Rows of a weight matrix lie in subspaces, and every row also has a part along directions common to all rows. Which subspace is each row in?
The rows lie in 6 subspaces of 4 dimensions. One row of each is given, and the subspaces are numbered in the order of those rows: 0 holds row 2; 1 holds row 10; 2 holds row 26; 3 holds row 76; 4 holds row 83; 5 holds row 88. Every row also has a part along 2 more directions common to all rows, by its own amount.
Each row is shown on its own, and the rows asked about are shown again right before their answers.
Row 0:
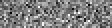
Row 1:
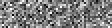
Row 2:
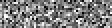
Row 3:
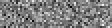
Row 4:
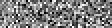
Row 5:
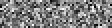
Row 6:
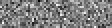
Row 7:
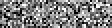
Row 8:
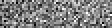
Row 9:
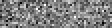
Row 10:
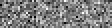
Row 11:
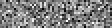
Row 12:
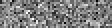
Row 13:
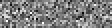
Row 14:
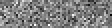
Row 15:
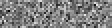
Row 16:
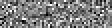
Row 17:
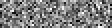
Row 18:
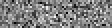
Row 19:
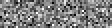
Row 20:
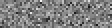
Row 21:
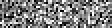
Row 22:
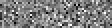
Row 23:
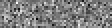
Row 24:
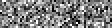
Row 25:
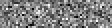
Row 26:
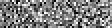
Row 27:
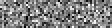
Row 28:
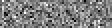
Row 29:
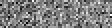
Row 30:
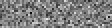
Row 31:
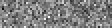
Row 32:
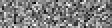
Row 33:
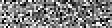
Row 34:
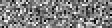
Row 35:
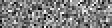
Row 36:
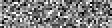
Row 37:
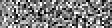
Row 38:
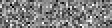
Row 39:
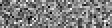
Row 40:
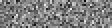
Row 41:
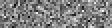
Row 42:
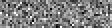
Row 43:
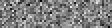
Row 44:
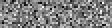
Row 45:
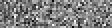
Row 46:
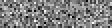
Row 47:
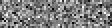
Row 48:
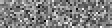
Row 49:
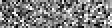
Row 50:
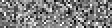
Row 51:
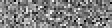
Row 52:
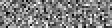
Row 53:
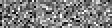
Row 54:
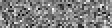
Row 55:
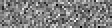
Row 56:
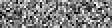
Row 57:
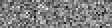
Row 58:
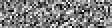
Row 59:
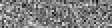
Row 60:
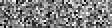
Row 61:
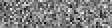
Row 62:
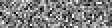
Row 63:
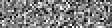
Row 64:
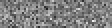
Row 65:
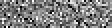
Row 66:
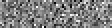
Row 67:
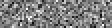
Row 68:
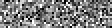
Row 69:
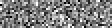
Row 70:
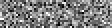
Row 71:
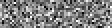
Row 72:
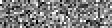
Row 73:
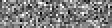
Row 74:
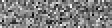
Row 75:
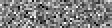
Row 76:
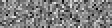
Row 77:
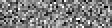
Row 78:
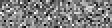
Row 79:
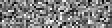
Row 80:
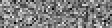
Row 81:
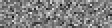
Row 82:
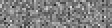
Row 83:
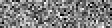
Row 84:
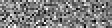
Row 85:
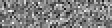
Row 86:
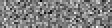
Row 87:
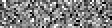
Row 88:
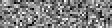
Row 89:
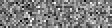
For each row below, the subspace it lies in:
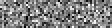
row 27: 0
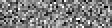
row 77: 2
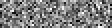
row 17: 4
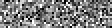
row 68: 5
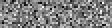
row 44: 1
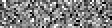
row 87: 3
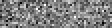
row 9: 2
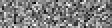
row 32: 3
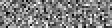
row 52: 5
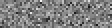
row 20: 4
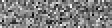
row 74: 3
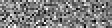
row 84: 0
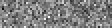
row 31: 3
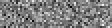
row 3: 2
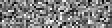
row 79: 3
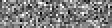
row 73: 1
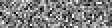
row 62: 5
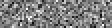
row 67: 5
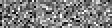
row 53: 1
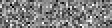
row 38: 0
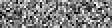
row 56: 4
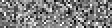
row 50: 2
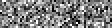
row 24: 2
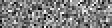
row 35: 3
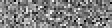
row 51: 0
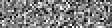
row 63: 3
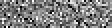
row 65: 2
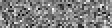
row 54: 5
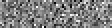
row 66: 3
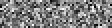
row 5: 4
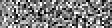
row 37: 2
